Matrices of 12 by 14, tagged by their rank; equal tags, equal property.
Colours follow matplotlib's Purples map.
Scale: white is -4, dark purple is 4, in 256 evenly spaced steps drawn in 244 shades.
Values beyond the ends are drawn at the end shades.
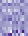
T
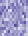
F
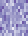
F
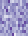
F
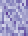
F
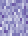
F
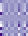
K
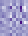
T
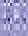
T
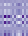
K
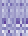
T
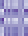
K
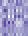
T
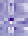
T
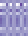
K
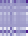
K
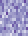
F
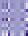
K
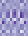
T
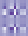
K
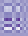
K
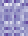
T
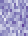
F
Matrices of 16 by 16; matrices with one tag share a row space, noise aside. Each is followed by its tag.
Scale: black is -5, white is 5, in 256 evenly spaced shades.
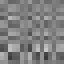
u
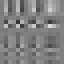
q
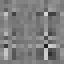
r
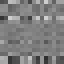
u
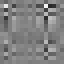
r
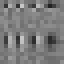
q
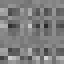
u
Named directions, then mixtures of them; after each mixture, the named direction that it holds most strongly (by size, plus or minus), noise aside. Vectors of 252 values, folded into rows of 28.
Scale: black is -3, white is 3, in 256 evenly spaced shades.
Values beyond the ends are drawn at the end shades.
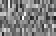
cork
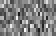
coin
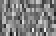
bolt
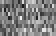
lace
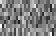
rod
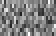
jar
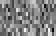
coin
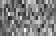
lace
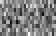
jar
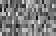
lace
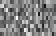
coin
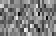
coin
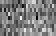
lace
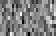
bolt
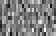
bolt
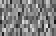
coin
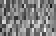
jar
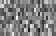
coin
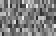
cork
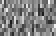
jar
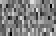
lace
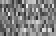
lace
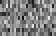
cork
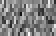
jar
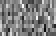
bolt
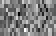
coin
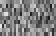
rod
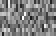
cork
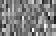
bolt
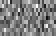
coin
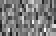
bolt
